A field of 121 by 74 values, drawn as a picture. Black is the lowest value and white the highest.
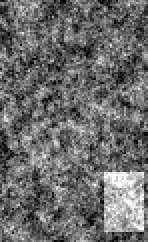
In the bottom right lies a patch that is higher than the rest. The ninth with the highest average is the bottom right. The halves do not mirror each other. The texture is blotchy.
